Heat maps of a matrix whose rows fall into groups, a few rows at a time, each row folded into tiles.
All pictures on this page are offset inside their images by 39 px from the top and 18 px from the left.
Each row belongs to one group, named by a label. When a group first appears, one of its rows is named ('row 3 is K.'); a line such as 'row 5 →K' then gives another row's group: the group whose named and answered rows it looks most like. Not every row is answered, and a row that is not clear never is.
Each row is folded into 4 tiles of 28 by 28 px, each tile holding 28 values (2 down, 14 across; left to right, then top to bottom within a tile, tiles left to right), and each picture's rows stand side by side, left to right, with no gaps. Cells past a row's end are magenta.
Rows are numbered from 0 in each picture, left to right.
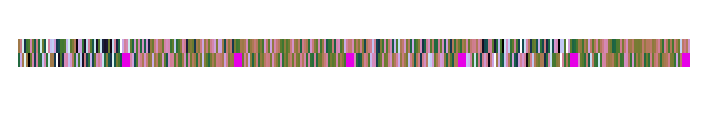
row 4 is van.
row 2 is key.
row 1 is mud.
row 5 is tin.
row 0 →key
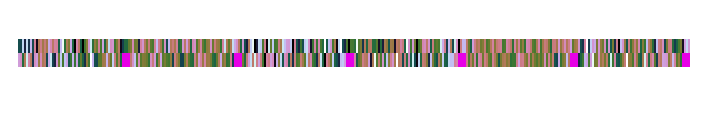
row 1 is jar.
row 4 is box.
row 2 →box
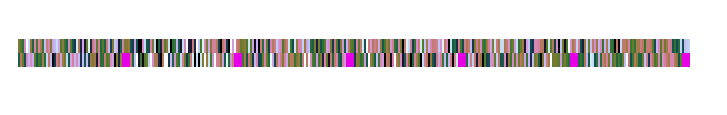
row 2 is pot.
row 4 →key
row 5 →tin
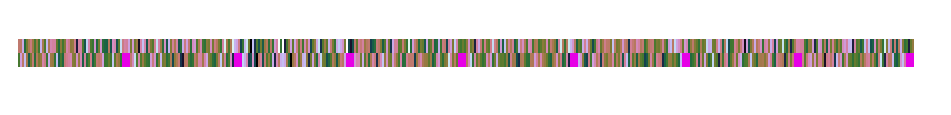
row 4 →jar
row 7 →box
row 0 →key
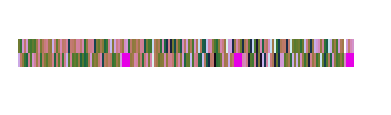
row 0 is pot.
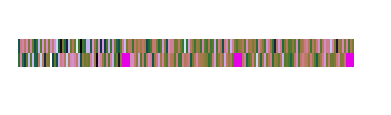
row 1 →van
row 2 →mud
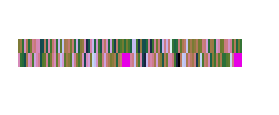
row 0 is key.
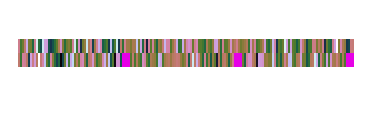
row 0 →tin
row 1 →pot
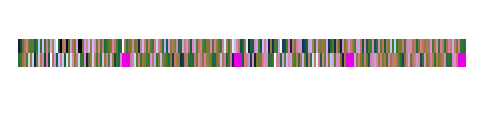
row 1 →jar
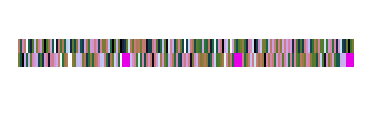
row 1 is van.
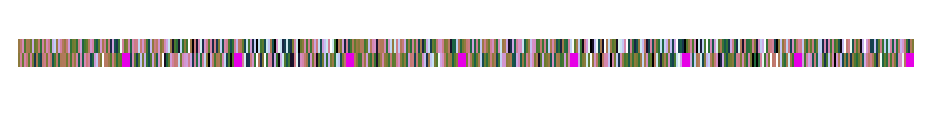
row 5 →box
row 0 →key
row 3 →key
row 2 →mud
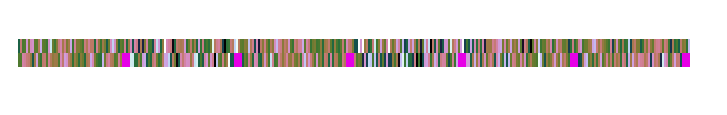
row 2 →pot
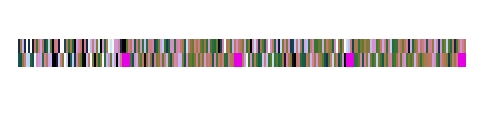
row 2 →jar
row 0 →mud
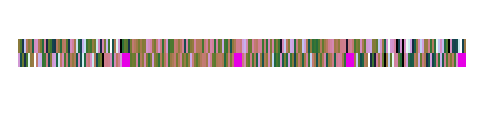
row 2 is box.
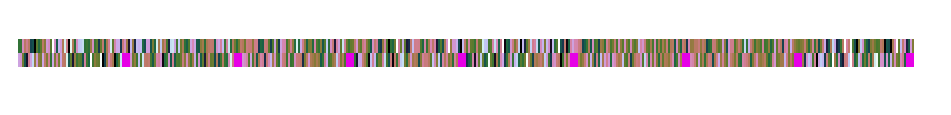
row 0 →pot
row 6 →van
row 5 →pot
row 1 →box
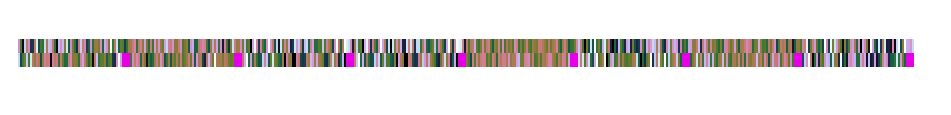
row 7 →key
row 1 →key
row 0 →box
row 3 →jar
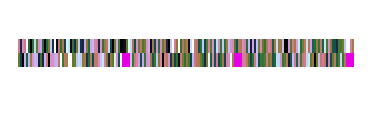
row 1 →box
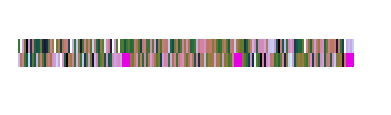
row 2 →tin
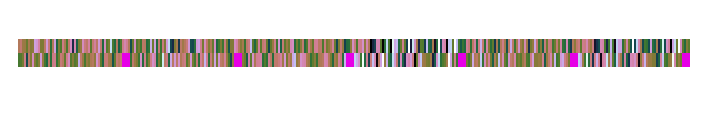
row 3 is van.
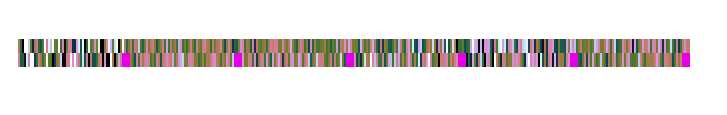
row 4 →pot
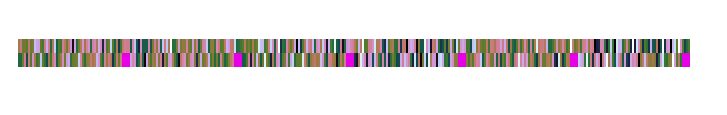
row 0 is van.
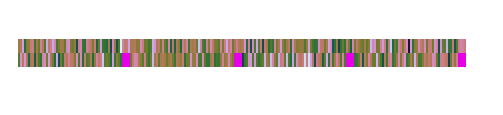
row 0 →key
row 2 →pot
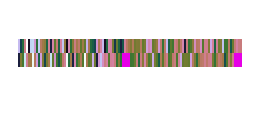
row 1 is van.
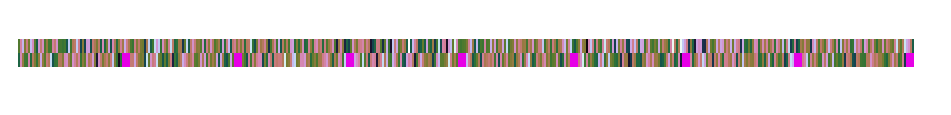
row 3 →van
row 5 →jar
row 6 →box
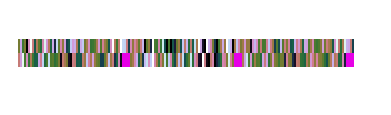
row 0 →jar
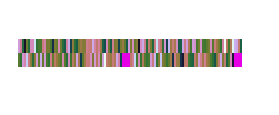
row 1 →jar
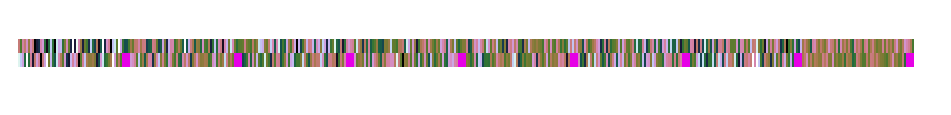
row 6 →pot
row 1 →van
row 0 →van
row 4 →tin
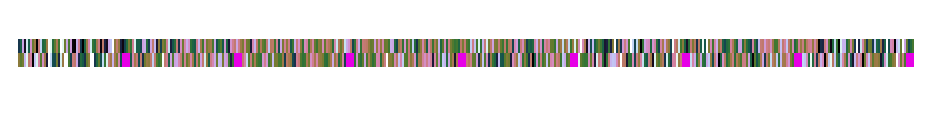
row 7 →van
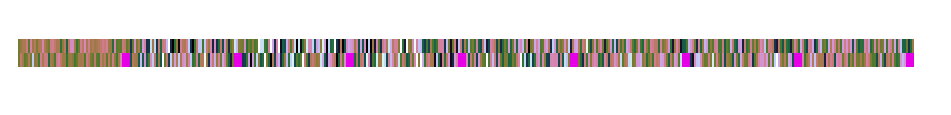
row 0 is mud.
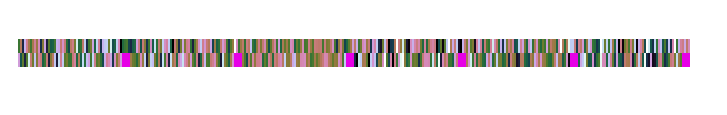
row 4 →jar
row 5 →key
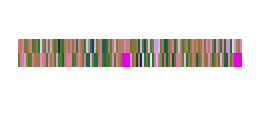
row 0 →key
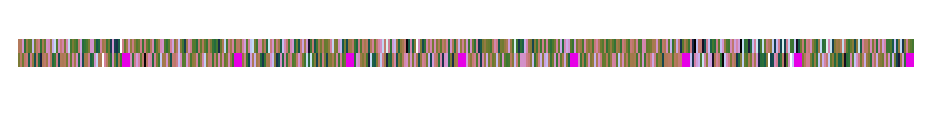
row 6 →box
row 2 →box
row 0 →key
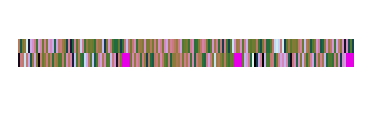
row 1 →key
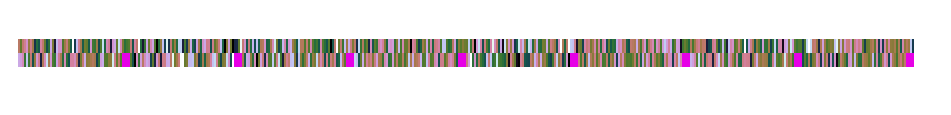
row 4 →jar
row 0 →van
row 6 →van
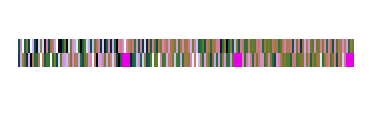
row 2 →box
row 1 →pot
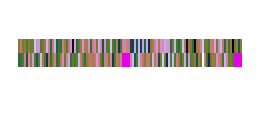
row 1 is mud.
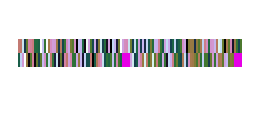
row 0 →key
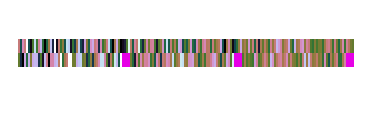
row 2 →pot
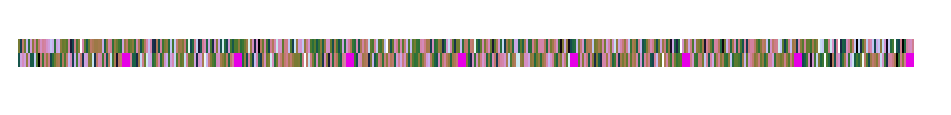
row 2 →pot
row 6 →mud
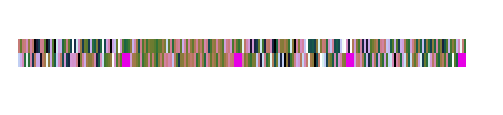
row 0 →van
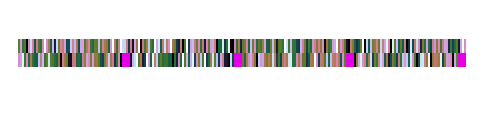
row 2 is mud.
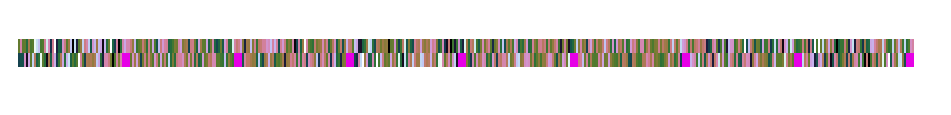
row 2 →tin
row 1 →key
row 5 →jar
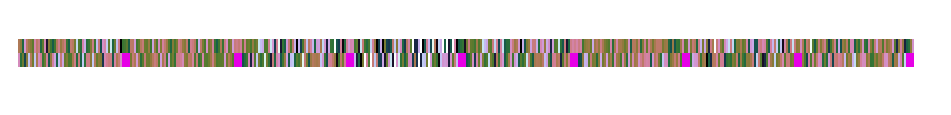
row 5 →pot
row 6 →key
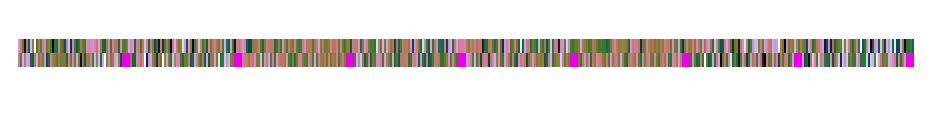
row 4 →van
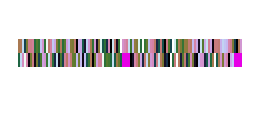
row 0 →key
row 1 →mud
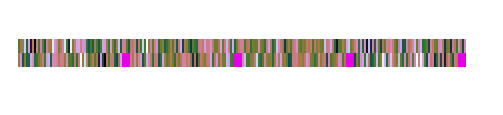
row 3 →pot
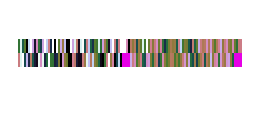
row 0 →jar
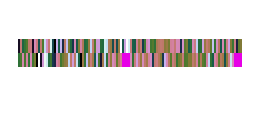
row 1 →box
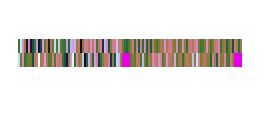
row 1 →pot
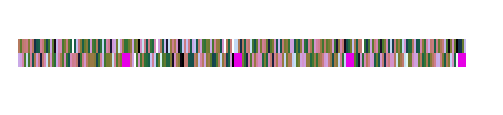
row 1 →jar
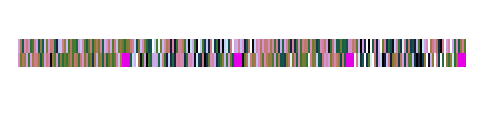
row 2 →tin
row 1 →key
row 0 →box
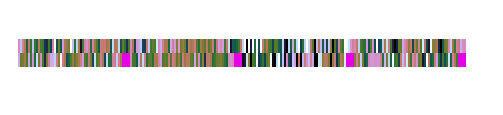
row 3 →key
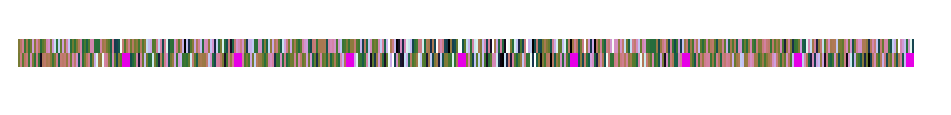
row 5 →pot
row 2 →box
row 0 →key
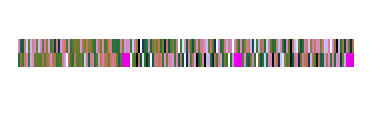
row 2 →mud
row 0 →tin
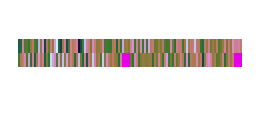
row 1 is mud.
